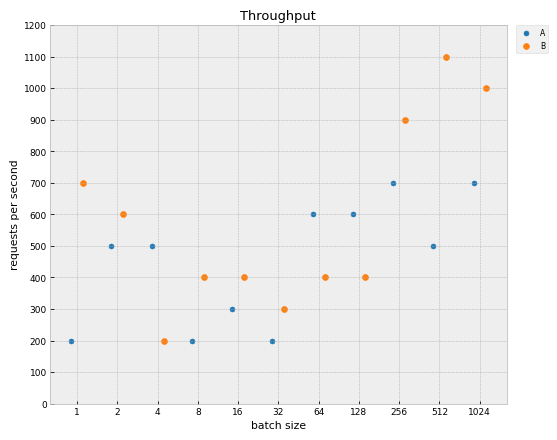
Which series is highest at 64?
A
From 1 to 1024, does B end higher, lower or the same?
higher
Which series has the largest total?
B
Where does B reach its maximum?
512
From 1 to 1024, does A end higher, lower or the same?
higher
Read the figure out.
Title: Throughput
x-axis: batch size, ticks 1 2 4 8 16 32 64 128 256 512 1024
y-axis: requests per second, ticks 0 100 200 300 400 500 600 700 800 900 1000 1100 1200
Legend: A, B
Values:
A: 200 500 500 200 300 200 600 600 700 500 700
B: 700 600 200 400 400 300 400 400 900 1100 1000
